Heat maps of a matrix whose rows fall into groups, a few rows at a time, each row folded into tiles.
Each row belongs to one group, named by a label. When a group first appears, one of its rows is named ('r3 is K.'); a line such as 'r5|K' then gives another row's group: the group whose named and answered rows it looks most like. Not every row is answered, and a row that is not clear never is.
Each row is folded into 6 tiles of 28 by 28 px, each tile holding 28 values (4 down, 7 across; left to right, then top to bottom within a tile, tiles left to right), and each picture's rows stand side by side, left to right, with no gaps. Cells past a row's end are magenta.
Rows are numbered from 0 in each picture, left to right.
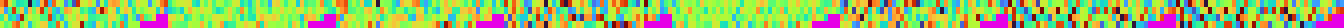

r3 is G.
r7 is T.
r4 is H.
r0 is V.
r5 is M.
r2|G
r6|T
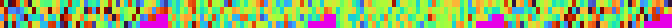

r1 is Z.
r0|T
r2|G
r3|T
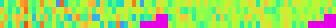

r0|Z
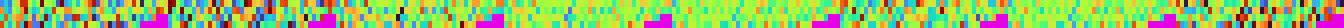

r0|Z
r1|V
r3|H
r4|H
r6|H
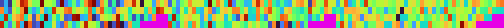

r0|Z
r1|Z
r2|H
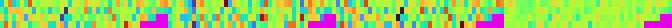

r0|H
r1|G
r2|H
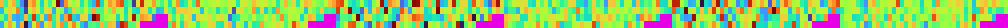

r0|G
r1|H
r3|M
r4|V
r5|G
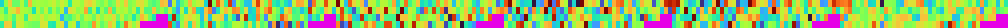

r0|H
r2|T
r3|V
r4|V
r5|G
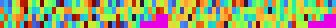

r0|Z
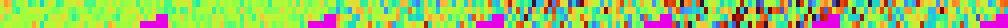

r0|G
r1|M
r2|M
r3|V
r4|T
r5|V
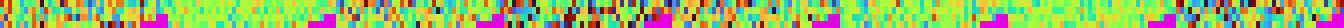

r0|G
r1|H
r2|M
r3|T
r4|M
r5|G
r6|M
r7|V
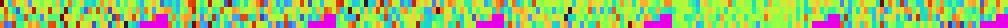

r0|T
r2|V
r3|H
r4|G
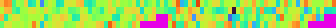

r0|G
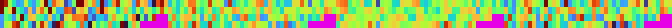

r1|Z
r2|G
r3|Z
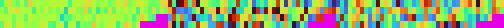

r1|T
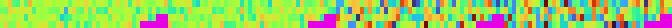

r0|H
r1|M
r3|Z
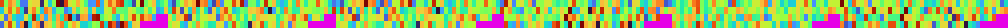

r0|G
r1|M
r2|M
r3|T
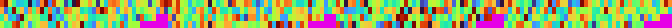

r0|V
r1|G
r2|T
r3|V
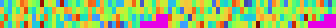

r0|Z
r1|M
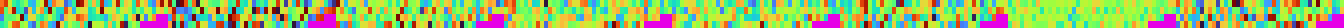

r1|T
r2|T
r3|G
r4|M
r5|Z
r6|H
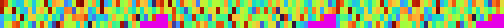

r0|V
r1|T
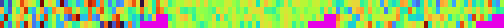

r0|Z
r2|M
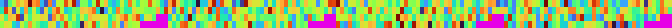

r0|M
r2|T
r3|Z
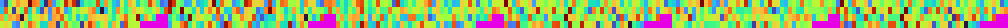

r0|M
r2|Z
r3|T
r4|M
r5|T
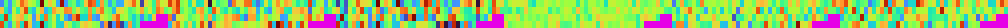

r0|Z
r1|G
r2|Z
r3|M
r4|H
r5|V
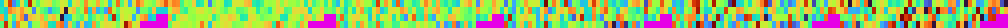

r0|H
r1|G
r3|Z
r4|Z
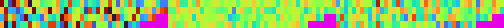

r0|T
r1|H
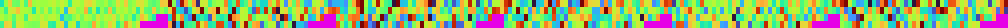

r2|Z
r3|V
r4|H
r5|V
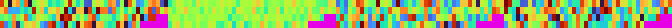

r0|T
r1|H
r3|V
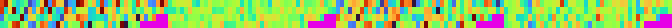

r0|V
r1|M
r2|M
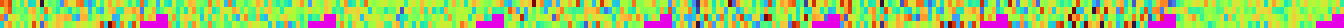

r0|G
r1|Z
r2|H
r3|M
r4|G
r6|T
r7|M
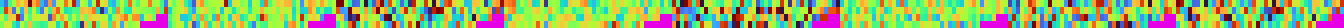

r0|M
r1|G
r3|G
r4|T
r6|Z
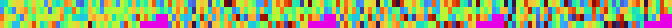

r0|M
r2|G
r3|Z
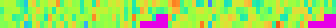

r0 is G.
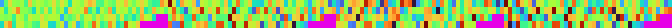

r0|H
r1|T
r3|T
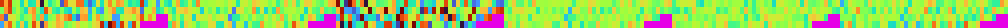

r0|G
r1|H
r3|H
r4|M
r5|H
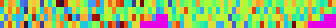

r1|H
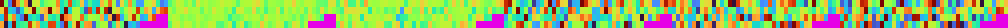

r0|T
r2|H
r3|V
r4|G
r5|Z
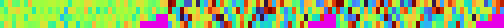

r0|H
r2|V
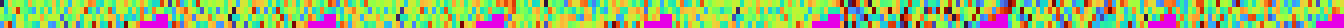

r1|H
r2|H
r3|G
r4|H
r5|T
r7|Z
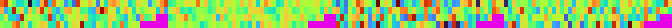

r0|V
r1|M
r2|Z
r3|H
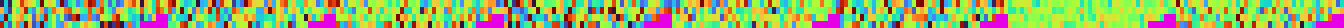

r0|Z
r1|V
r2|T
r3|T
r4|M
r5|V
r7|T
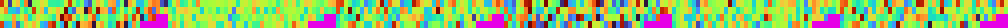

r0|T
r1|H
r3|Z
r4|G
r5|V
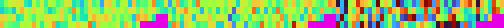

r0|M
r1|H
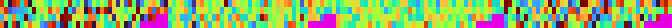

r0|T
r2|M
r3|V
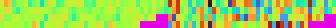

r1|G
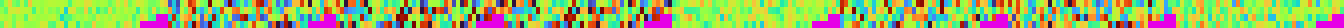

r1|Z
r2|T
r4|M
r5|V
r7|Z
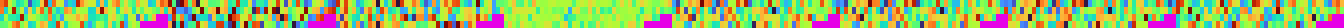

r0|V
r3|H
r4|M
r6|M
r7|V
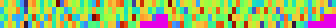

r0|G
